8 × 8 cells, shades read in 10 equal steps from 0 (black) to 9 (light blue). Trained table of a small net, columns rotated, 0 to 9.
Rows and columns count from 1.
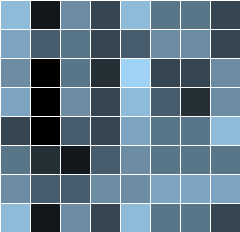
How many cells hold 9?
1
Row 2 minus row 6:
2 2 4 -1 -2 1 1 -2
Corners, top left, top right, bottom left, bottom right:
8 3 8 3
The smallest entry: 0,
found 3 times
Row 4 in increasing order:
0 2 3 4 6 6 7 8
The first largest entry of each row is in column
1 1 5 5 8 5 6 1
